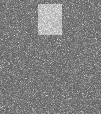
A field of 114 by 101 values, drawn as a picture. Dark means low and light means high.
Stripes: none. Ninth with the highest average: top middle. Odd patch: higher, in the top middle. Histogram: skewed, a long tail of high values.
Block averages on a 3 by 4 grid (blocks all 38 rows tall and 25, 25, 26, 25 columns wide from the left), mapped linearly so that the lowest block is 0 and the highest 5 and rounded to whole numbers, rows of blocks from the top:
0 5 5 0
0 0 0 0
0 0 0 0
